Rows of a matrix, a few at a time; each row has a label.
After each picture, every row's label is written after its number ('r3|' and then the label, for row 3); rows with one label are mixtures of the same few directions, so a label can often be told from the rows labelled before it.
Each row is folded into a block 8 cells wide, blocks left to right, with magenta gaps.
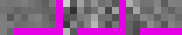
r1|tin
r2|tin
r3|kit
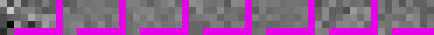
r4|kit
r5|kit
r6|tin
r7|kit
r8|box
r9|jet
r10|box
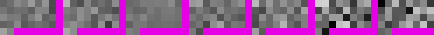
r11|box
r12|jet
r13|box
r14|kit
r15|tin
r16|kit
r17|jet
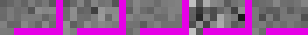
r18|jet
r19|jet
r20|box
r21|tin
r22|tin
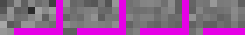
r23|jet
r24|box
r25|box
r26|box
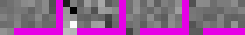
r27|box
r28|kit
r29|box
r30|jet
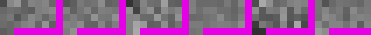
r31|jet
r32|kit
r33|kit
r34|box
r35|jet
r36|jet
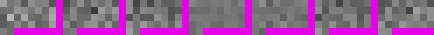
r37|tin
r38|jet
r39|box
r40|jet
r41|kit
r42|box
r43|jet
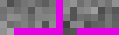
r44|jet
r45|jet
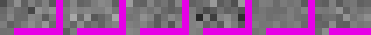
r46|jet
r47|tin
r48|jet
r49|tin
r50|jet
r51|kit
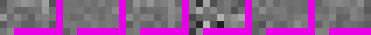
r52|box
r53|box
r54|box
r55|kit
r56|kit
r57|box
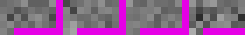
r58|tin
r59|kit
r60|jet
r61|tin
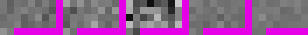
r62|box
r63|tin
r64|box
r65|kit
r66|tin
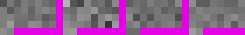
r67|kit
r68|jet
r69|tin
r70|jet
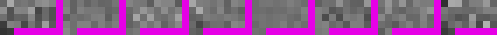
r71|jet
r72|box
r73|tin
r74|kit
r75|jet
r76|tin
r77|box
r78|jet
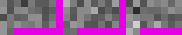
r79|box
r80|jet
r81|kit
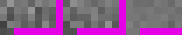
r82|jet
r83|jet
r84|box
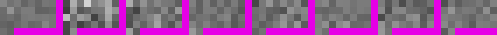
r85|kit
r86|box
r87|tin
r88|box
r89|jet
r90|kit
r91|box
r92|tin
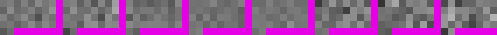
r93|box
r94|box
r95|box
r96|tin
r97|kit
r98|jet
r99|jet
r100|tin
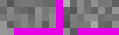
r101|jet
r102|tin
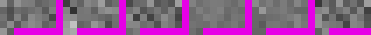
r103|tin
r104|kit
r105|tin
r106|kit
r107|kit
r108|tin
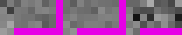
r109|kit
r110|jet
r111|tin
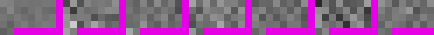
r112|kit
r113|kit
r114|box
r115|tin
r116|tin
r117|tin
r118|jet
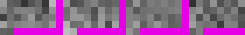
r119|box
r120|jet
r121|kit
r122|tin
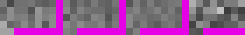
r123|jet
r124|box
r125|tin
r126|jet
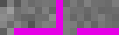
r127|tin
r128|tin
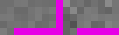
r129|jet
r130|kit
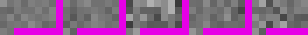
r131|tin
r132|tin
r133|box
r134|box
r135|kit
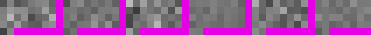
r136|tin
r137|jet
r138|tin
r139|box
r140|jet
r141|box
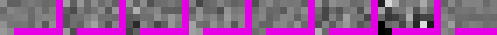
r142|jet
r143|tin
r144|kit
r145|jet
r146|jet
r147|tin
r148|jet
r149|kit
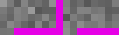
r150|jet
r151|box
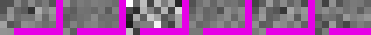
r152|jet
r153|tin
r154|tin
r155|jet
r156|jet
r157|kit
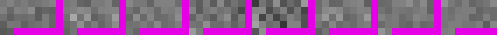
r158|jet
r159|tin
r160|tin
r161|box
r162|tin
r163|tin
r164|box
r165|jet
